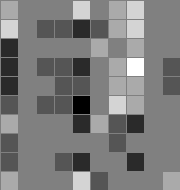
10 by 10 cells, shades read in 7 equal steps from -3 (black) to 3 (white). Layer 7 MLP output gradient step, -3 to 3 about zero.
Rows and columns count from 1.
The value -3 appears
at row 6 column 5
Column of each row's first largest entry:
5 1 6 8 7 7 1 2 2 5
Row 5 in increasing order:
-2 -1 -1 -1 0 0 0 0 1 1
